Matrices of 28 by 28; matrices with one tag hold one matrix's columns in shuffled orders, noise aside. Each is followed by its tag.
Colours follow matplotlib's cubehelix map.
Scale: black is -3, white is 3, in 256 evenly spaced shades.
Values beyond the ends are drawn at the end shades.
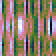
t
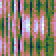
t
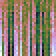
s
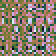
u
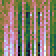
s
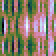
t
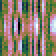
t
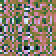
u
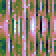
t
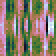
t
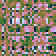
u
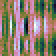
t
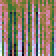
s
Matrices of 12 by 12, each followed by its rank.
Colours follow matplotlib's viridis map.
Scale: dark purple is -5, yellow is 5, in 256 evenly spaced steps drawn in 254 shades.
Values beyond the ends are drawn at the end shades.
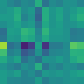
two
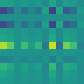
one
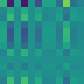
one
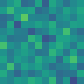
full rank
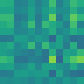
two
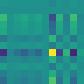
one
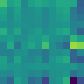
two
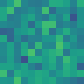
full rank
